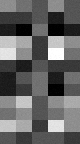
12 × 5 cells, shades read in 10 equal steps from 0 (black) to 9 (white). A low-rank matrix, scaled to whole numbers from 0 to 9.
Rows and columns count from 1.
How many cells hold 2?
11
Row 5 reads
8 5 2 9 4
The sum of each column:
46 43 36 45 43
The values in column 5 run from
1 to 6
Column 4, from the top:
5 1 0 7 9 2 1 0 5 4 8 3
